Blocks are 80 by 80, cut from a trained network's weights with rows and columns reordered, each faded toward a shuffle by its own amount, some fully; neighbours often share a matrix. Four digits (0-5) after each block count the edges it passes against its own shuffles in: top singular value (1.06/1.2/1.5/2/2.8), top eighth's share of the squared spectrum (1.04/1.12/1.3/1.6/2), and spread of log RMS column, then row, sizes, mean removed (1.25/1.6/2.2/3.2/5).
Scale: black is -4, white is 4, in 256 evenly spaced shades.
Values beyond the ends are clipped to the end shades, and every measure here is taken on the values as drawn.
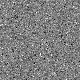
0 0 0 0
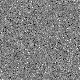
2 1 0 0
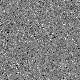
1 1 0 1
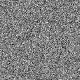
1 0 0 0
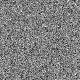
0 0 0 0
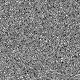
0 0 0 0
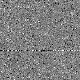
3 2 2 1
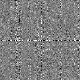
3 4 3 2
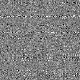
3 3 1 3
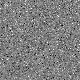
0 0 0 0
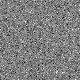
0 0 0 0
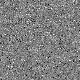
1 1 0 1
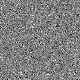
2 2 0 2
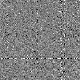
3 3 2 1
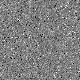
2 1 0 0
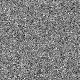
2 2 0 0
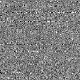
3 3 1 3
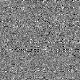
3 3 1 3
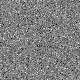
1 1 0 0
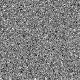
2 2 1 1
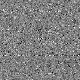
2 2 0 2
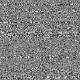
3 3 0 3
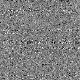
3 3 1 2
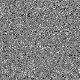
2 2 0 2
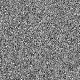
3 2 1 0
